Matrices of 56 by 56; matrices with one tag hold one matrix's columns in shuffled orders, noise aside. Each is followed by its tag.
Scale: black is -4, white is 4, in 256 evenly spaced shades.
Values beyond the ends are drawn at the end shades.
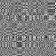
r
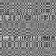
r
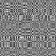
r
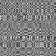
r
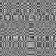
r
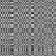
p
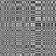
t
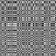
t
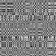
r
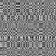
r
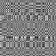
r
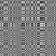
t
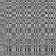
p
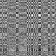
p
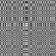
t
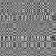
r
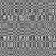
r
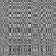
p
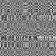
r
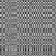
p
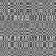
r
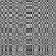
p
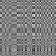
p
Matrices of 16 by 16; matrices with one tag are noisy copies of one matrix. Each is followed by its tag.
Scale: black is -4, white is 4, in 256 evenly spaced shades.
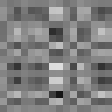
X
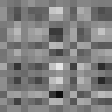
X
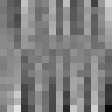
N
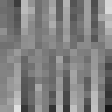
N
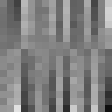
N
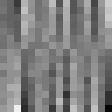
N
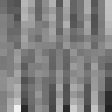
N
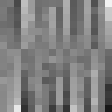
N
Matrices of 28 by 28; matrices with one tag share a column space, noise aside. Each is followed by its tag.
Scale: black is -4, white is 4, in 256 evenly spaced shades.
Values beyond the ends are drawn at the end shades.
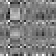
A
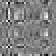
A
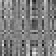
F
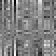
F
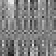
F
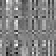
F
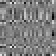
A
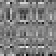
A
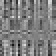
F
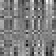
F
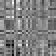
F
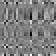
A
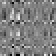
A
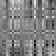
F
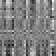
F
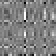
A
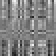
F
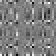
A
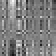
F
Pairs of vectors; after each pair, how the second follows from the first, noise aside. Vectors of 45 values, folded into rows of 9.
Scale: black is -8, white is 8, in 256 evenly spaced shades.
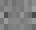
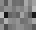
scaled up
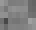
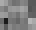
scaled up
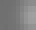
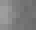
reversed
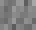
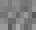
wrapped around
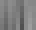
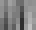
scaled up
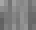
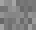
sign-scrambled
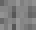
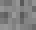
reversed
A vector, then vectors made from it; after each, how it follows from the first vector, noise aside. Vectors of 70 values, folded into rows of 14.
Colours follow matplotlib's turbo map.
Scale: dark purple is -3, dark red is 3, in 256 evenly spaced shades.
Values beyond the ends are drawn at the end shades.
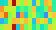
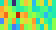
sign-scrambled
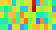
wrapped around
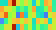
copied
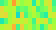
shrunk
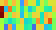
wrapped around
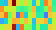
copied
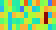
wrapped around
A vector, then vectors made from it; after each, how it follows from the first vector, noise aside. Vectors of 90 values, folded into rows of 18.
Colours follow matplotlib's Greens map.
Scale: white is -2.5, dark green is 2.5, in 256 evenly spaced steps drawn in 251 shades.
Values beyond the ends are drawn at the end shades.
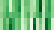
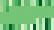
partly zeroed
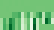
partly zeroed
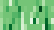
partly zeroed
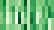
wrapped around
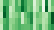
wrapped around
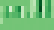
partly zeroed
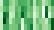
wrapped around
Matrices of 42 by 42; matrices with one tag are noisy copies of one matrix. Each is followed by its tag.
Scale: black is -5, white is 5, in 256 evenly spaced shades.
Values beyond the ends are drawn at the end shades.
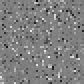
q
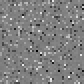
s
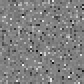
s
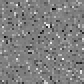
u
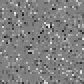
u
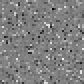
u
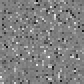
q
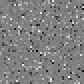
s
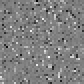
q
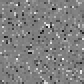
u
